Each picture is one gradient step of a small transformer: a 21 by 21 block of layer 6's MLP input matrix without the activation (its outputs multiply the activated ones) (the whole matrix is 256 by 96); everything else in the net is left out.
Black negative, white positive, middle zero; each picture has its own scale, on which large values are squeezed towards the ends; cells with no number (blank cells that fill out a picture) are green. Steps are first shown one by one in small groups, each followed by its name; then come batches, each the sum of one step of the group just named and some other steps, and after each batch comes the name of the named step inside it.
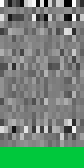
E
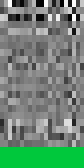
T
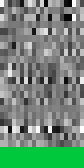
E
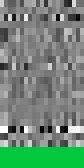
E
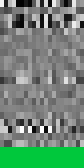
E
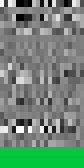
T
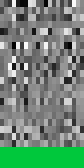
E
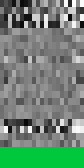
E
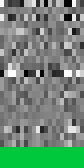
E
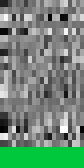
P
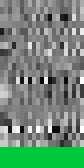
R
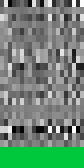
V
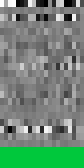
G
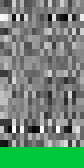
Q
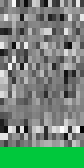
P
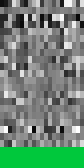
P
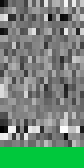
P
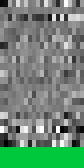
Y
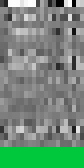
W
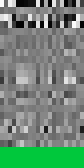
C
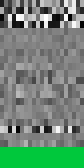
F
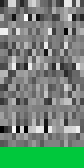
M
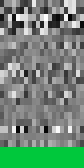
F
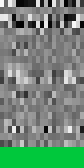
C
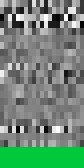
F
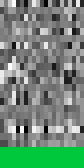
M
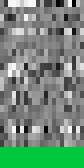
W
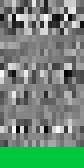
F
